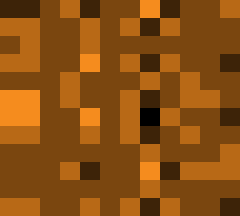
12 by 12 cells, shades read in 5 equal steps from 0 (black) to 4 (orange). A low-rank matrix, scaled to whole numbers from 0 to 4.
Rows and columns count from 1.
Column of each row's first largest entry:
8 1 2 5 4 1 1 1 8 8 8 1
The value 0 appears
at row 7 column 8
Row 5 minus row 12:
-1 -1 0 1 -1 0 -1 2 -1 1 0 1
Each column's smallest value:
1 1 2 2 1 2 2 0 1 2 2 1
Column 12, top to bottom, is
3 2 2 1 2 2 1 2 3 3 2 1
